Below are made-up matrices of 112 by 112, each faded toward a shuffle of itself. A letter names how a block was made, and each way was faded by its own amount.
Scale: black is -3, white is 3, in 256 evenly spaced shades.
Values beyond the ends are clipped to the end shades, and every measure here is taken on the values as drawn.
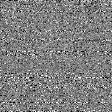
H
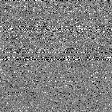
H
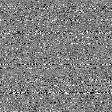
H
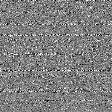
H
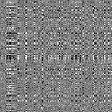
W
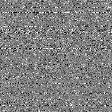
H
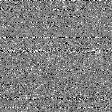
H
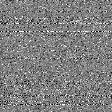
H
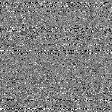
H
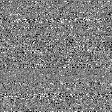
H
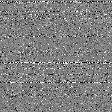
H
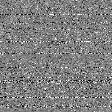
H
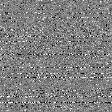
H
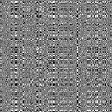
W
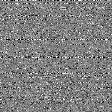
H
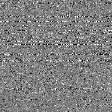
H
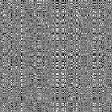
W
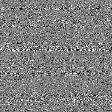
H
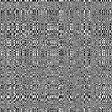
W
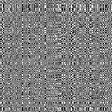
W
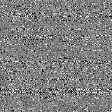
H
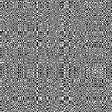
W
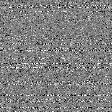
H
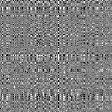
W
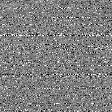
H
